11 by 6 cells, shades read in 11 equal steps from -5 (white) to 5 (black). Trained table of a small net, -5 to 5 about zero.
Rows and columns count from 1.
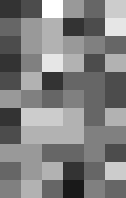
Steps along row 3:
down down up up up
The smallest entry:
-5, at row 1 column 3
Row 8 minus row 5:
0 0 -5 -3 -1 -2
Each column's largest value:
3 2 3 4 2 2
